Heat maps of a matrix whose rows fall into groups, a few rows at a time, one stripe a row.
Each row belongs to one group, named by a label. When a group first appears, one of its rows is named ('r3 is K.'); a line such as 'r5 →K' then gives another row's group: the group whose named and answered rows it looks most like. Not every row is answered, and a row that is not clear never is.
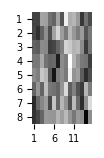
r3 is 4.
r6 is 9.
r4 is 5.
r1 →4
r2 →4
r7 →9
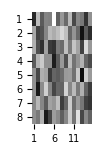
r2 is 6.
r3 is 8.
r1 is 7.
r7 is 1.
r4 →5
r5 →8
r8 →1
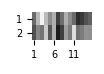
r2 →9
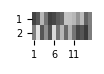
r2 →7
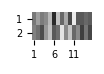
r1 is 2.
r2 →6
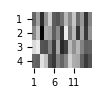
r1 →2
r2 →2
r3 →1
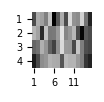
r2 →6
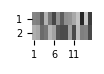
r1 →8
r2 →1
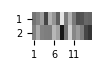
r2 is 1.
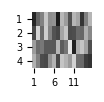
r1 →9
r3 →1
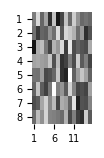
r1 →9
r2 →4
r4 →1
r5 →1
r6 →7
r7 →9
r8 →9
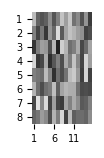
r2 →4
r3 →9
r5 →8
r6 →6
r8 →7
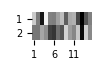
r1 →6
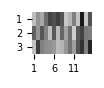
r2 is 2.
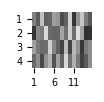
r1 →1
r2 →5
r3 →2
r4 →2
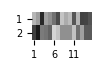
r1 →6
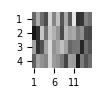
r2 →4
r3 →6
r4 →7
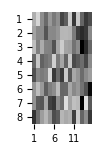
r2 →6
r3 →6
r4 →7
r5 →2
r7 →8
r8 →5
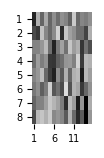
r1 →9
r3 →5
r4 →8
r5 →8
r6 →2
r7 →7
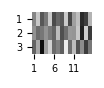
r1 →2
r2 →8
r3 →2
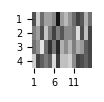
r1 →9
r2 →8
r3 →5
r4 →6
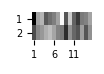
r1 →7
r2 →7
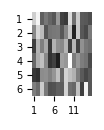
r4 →5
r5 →4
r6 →8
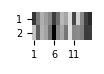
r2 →5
